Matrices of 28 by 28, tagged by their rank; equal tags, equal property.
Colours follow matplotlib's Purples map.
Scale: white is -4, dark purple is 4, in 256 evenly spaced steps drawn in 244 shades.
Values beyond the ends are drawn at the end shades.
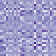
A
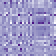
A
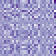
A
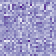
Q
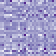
A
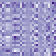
A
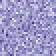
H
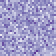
H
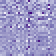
Q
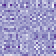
Q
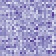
Q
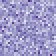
H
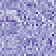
Q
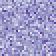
H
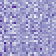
Q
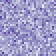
H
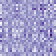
A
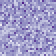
H
